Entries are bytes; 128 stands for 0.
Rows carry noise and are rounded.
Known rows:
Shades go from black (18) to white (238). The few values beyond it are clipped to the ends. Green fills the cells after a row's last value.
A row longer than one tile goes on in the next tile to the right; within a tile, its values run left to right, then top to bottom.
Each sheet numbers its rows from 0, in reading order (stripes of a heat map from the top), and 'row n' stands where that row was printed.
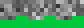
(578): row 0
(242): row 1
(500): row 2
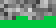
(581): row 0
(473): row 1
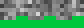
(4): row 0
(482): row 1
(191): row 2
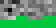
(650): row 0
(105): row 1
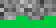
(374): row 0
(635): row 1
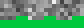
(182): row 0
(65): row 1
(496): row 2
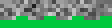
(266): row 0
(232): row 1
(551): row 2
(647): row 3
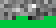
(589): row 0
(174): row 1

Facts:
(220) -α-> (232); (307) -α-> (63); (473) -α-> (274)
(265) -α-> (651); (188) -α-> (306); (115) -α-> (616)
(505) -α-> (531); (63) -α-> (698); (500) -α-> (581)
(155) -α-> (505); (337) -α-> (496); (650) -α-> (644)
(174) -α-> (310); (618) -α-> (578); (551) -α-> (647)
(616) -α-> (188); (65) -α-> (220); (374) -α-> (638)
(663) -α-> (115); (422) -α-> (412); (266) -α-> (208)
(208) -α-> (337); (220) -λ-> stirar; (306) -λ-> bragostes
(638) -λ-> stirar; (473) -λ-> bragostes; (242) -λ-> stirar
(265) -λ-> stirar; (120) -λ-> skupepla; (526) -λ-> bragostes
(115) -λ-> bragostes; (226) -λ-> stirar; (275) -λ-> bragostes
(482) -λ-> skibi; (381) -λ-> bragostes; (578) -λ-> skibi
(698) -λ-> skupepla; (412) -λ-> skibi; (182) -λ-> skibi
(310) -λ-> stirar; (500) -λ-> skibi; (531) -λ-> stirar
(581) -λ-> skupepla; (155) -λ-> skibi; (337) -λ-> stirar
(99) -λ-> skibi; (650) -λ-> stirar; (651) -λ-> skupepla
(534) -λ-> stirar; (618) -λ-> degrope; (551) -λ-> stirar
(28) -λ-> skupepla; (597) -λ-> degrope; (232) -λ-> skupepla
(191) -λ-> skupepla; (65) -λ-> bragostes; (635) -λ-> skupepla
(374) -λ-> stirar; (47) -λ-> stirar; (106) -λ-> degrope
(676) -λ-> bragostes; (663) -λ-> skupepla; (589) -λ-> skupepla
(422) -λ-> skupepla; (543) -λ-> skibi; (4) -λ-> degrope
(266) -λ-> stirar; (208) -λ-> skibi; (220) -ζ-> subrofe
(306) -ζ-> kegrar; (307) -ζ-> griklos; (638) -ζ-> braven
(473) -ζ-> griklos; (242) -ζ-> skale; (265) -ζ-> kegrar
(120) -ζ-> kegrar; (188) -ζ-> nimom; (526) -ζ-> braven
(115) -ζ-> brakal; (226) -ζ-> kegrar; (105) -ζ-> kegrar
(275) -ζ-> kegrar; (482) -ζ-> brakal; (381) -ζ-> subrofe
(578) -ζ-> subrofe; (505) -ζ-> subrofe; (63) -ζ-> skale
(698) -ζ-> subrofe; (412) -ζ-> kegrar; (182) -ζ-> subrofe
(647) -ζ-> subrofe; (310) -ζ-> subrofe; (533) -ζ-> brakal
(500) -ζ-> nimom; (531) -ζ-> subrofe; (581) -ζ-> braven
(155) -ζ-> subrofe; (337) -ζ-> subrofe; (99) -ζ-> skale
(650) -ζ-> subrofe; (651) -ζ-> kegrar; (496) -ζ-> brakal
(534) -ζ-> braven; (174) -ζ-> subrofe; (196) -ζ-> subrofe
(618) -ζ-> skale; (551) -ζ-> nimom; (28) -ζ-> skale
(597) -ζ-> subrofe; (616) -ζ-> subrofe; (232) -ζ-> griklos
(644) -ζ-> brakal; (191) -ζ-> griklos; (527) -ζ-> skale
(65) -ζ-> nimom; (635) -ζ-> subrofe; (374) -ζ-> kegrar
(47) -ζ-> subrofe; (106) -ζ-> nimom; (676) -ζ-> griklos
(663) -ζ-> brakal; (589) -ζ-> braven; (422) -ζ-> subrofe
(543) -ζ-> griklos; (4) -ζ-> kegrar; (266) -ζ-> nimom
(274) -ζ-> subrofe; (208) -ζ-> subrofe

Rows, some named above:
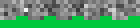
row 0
(306)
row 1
(99)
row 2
(99)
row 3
(381)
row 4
(115)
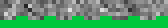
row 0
(618)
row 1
(698)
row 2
(106)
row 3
(534)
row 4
(155)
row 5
(188)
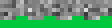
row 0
(120)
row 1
(275)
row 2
(226)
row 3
(265)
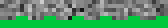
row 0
(543)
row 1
(526)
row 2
(422)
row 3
(191)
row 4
(597)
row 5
(155)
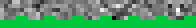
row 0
(676)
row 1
(663)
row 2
(274)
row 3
(534)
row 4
(310)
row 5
(533)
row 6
(412)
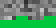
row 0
(28)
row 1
(597)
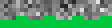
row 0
(191)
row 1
(482)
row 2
(644)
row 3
(638)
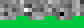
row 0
(306)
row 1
(374)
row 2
(651)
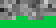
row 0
(531)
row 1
(307)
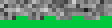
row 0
(581)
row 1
(589)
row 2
(307)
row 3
(531)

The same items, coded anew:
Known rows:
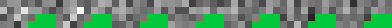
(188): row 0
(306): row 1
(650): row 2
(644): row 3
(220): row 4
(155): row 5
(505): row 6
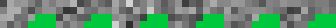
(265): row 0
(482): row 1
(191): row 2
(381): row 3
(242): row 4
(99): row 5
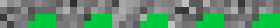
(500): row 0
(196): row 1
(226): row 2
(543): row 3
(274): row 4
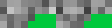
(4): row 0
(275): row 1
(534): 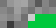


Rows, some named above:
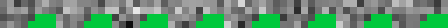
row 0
(381)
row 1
(4)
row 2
(663)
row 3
(120)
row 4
(191)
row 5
(578)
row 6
(307)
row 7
(106)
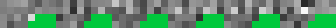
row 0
(638)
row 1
(578)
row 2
(65)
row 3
(635)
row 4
(698)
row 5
(115)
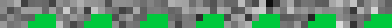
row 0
(533)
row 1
(651)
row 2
(99)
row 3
(618)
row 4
(496)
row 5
(597)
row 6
(232)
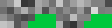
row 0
(676)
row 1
(581)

